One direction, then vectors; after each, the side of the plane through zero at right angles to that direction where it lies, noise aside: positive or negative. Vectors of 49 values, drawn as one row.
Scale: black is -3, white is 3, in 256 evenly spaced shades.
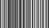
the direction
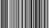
negative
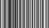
positive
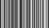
positive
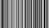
negative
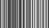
positive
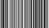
negative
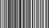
positive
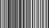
positive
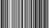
negative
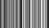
positive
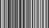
positive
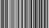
negative
